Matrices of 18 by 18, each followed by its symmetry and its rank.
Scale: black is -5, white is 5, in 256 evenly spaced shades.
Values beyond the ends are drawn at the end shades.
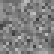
antisymmetric, full rank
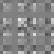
symmetric, rank two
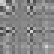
symmetric, rank three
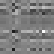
neither, rank two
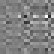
neither, rank two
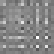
symmetric, rank two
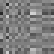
neither, rank two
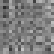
neither, rank three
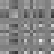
symmetric, rank two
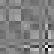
symmetric, rank two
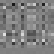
neither, rank two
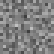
antisymmetric, full rank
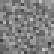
antisymmetric, full rank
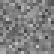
antisymmetric, full rank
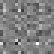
neither, rank three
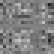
neither, rank three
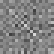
symmetric, rank three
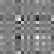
symmetric, rank two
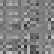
neither, rank three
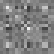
symmetric, rank three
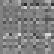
neither, rank three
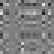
neither, rank two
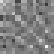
symmetric, rank three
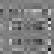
neither, rank two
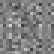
neither, rank three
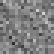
antisymmetric, full rank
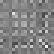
symmetric, rank three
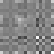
symmetric, rank two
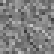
antisymmetric, full rank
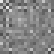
symmetric, rank three
